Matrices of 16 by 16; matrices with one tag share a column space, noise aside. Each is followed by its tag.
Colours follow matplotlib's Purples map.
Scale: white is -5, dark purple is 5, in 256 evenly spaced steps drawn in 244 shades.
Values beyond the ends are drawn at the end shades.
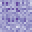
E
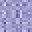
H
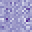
E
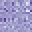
E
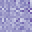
E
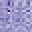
E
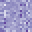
H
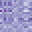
E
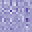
E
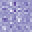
E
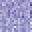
H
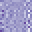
H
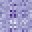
H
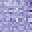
E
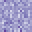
H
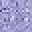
E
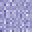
H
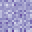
H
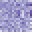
H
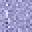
H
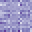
H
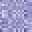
H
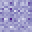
E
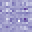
E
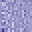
H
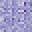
E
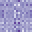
H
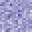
H
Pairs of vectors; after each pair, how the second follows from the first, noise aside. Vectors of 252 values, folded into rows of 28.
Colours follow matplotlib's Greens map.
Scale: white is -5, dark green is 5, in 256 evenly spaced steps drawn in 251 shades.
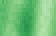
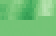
partly zeroed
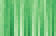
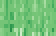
partly zeroed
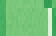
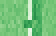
wrapped around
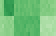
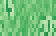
sign-scrambled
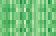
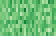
sign-scrambled
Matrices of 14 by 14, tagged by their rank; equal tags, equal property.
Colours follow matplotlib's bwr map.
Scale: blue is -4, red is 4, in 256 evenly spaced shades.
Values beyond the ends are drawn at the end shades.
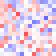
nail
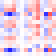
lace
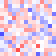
nail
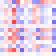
lace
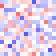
nail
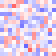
nail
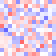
nail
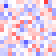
nail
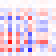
lace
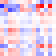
lace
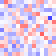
nail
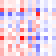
lace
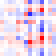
lace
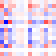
lace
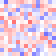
nail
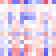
lace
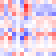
lace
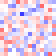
nail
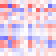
lace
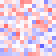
nail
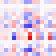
lace
